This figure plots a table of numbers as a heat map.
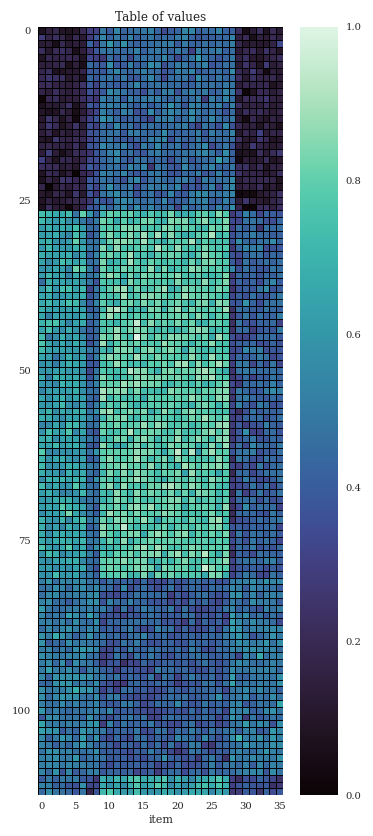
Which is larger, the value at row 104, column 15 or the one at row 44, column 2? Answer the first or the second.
the second
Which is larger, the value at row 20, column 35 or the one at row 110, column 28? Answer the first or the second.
the second
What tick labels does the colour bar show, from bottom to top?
0.0, 0.2, 0.4, 0.6, 0.8, 1.0
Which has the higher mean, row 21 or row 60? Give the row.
60
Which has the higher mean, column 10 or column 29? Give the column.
10
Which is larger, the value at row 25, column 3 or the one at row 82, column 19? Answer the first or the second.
the second
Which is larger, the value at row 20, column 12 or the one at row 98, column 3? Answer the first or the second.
the second
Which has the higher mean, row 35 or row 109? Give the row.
35
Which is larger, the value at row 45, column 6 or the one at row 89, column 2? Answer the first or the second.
the second
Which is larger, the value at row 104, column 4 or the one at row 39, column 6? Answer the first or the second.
the second
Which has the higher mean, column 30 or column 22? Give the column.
22
